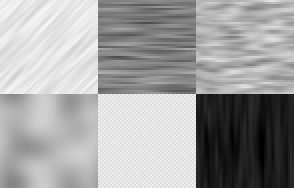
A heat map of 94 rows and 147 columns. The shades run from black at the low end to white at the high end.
It is made of 2 by 3 panels. Panel 1,1: very high, slanting up to the right, faint in contrast. Panel 1,2: middling, streaked across. Panel 1,3: high, streaked across. Panel 2,1: high, smooth. Panel 2,2: very high, checkered, faint in contrast. Panel 2,3: very low, streaked downward, faint in contrast.
